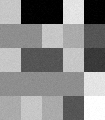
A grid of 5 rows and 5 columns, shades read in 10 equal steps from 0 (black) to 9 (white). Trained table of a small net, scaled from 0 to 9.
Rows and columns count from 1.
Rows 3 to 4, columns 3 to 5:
3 7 2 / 5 5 8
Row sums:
15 26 22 28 31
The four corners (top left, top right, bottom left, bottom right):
7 0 6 9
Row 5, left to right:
6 7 6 3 9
